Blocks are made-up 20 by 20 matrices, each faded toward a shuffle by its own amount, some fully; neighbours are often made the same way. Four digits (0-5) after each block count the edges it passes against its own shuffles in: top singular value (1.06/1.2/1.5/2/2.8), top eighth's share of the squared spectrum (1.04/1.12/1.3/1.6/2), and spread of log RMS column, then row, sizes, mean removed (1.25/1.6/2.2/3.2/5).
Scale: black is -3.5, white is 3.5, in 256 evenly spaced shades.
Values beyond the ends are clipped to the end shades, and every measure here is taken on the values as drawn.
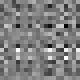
4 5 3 2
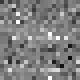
1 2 0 1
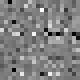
2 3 0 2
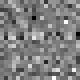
2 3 0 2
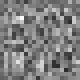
3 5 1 2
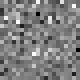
0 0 0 0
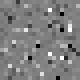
1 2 0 0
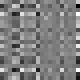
4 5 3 3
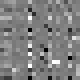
3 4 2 0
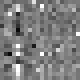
3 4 1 1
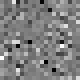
2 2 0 0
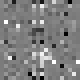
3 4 1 1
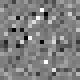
2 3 0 1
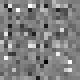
3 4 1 1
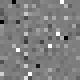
1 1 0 0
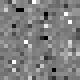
1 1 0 0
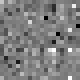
2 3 1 0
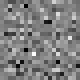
2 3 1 1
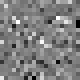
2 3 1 1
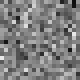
1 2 0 0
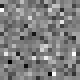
0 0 0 0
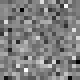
0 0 0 0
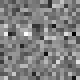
2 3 0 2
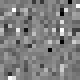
3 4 1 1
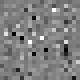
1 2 0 0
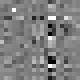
3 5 2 2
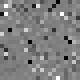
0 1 0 0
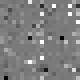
2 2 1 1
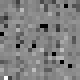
0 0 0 0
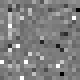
1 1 0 0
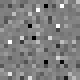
0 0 0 0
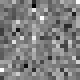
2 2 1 0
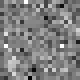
0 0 0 0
